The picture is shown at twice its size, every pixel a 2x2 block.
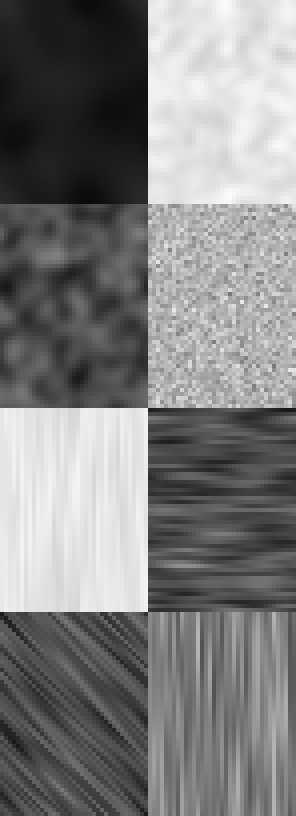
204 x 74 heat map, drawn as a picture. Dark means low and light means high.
The table splits into 4 rows of 2 panels. Panel 1,1: very low, smooth, faint in contrast. Panel 1,2: very high, blotchy, faint in contrast. Panel 2,1: low, blotchy. Panel 2,2: high, fine-grained. Panel 3,1: very high, streaked downward, faint in contrast. Panel 3,2: low, streaked across. Panel 4,1: low, slanting down to the right. Panel 4,2: middling, streaked downward.
